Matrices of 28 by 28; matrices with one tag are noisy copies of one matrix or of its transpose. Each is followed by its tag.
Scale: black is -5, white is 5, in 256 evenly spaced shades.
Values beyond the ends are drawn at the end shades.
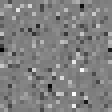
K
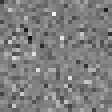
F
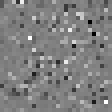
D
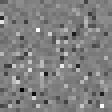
D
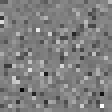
D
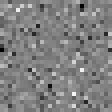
K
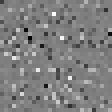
F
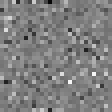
K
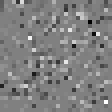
D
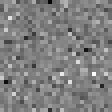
K
